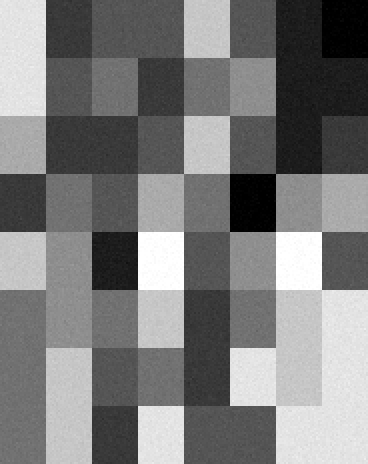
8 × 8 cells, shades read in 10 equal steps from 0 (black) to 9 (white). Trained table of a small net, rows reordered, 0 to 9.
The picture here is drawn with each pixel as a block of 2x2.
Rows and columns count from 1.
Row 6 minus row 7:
0 -2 1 3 0 -4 0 0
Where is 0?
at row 1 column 8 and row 4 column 6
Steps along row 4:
up down up down down up up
